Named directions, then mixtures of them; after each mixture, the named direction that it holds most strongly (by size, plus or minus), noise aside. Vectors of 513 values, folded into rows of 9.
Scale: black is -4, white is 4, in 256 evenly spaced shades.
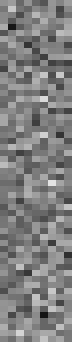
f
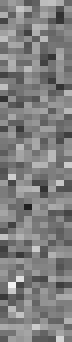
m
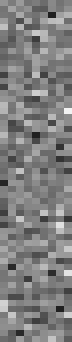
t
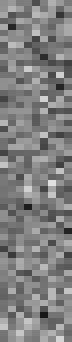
f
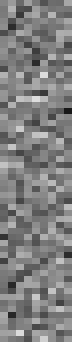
f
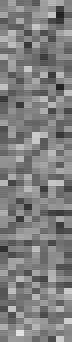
m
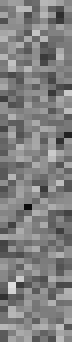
m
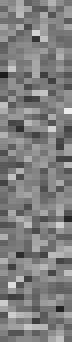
t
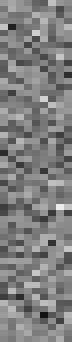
f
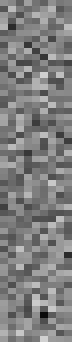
f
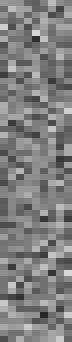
t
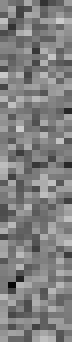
m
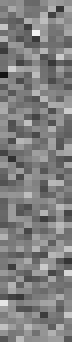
t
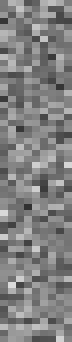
m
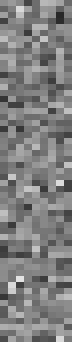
m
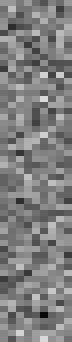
f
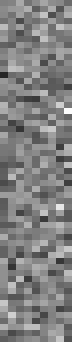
t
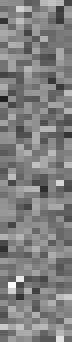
m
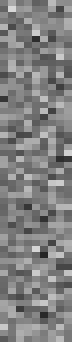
f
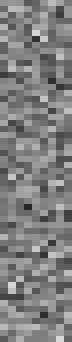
m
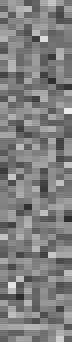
m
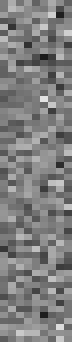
f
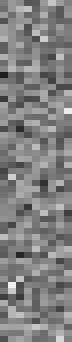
m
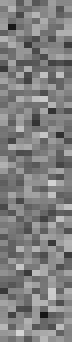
f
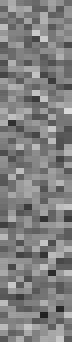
t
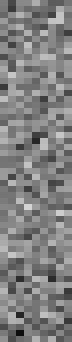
m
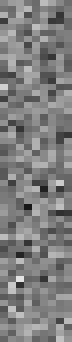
m
